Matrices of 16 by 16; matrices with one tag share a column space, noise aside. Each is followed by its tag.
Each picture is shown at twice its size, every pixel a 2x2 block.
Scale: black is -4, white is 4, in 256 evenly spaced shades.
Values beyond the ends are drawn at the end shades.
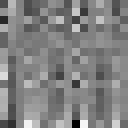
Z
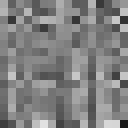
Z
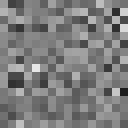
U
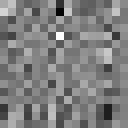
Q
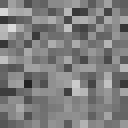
U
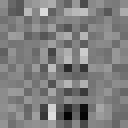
Q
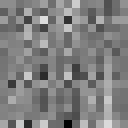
Z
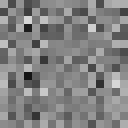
U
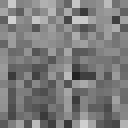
Z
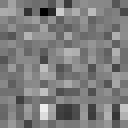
Q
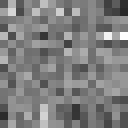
Q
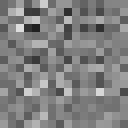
U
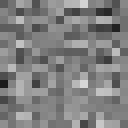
U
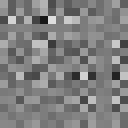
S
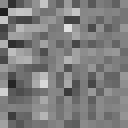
U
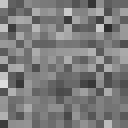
U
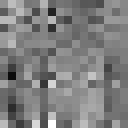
Z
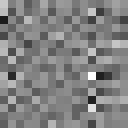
S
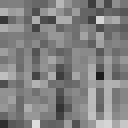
Z
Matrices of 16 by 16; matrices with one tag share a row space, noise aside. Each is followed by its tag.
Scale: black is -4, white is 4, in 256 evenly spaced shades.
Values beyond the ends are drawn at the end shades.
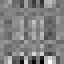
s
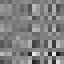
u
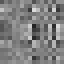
u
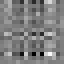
s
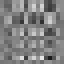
s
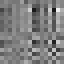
u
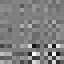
u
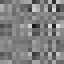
u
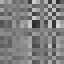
u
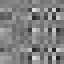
u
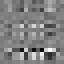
s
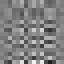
s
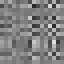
u
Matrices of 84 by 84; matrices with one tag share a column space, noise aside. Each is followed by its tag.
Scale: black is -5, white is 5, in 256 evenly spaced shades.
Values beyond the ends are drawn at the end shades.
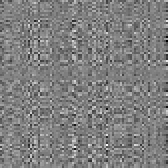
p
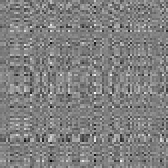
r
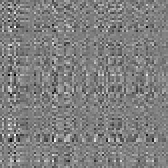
r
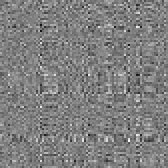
r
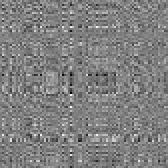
r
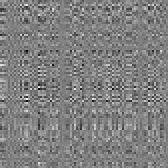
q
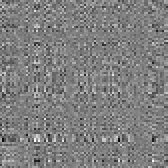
r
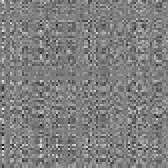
p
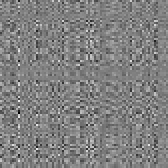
p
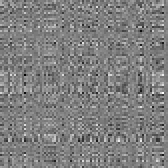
r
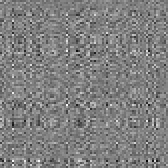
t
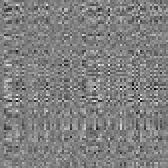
q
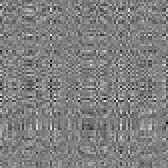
q
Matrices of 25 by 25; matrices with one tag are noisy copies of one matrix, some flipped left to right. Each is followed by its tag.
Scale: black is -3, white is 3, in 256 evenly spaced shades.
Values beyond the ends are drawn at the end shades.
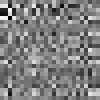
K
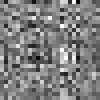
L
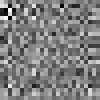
K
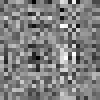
L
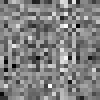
L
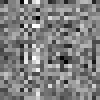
L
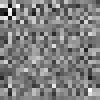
K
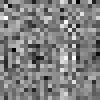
L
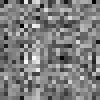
L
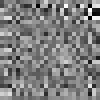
K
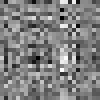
L
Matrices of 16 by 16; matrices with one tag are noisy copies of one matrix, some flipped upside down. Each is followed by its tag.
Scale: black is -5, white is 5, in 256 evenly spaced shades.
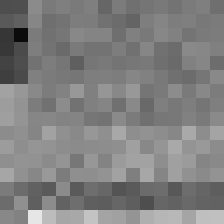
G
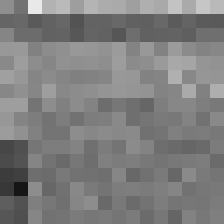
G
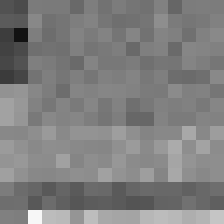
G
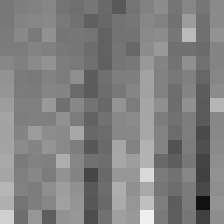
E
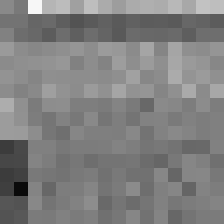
G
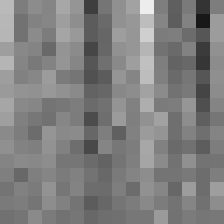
E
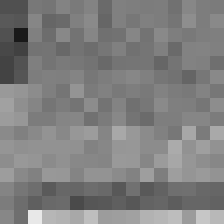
G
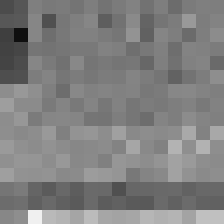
G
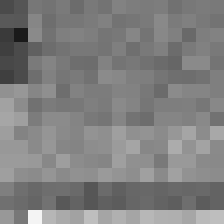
G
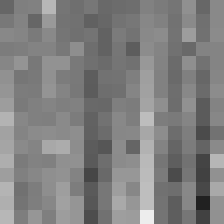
E
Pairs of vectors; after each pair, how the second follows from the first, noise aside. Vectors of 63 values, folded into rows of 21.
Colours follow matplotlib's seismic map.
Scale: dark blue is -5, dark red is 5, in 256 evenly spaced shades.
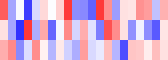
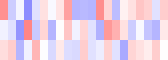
shrunk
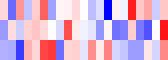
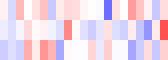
shrunk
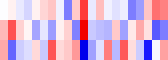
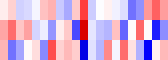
copied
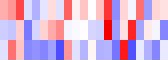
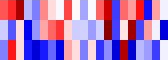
scaled up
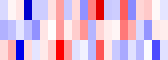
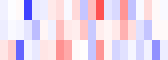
shrunk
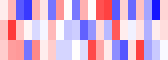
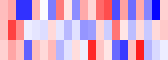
copied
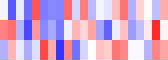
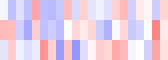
shrunk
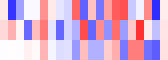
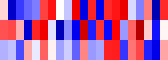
scaled up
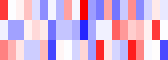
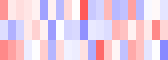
shrunk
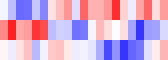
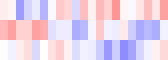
shrunk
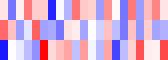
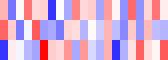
copied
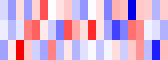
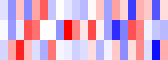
copied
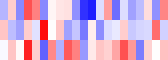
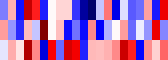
scaled up
